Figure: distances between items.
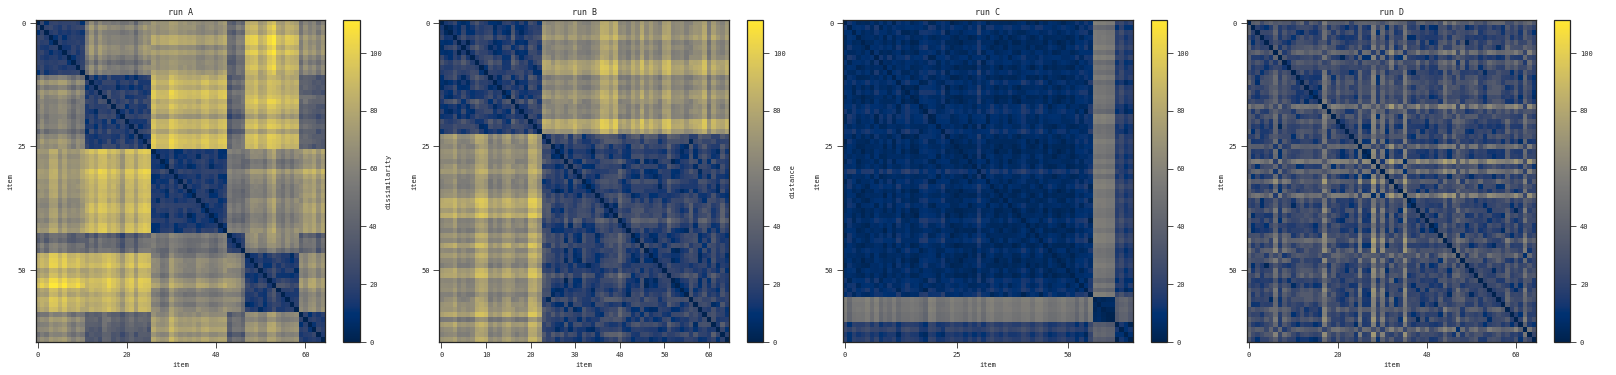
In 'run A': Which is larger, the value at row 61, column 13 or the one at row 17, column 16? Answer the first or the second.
the first
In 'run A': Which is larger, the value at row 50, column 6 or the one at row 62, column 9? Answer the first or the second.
the first
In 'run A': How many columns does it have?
65
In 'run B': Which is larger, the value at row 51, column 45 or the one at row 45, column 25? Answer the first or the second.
the second
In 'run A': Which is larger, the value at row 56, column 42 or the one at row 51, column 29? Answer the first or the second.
the first
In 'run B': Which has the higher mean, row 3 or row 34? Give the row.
3
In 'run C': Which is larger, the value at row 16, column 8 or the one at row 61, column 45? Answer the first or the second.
the second
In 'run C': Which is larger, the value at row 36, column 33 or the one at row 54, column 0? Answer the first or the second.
the second
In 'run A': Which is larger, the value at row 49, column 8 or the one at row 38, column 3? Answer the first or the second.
the first
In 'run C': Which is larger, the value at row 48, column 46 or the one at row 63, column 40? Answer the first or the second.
the second
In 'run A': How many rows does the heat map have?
65
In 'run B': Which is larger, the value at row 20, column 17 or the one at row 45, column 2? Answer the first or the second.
the second
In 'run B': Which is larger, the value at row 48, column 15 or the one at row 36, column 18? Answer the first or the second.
the second
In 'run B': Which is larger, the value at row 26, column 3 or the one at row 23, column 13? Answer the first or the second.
the first
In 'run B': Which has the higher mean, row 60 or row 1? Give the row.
1
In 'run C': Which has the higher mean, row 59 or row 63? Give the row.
59
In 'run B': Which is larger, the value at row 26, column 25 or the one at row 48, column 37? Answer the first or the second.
the second
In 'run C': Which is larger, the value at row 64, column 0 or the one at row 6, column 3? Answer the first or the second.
the first
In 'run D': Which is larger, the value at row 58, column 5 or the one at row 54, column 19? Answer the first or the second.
the first
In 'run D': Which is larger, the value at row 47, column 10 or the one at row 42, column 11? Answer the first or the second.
the first
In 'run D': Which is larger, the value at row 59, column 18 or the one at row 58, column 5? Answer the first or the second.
the second
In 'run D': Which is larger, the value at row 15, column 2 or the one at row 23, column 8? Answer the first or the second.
the second
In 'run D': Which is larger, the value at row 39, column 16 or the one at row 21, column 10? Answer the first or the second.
the first
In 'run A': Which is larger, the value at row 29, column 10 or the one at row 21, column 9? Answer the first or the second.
the first
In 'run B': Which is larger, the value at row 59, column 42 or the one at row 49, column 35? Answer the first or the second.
the first
